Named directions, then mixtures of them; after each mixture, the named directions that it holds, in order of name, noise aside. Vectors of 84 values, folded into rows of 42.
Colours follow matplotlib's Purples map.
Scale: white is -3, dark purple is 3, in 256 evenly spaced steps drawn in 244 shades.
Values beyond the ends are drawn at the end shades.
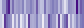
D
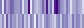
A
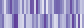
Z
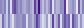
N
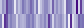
D, N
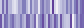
A, N, Z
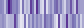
D, Z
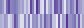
D, Z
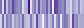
A, N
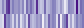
D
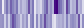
A, N, Z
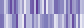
Z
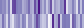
N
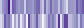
D, N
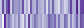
A, D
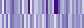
A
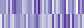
N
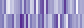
D, Z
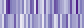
D, Z
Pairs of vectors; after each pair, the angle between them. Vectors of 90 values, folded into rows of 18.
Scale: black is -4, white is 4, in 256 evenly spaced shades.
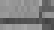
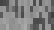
orthogonal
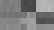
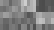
nearly opposite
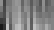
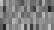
partly aligned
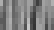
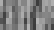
nearly parallel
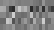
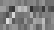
nearly parallel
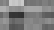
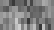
partly opposed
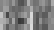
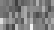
partly aligned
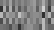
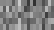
partly opposed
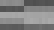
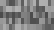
partly opposed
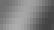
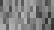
partly aligned
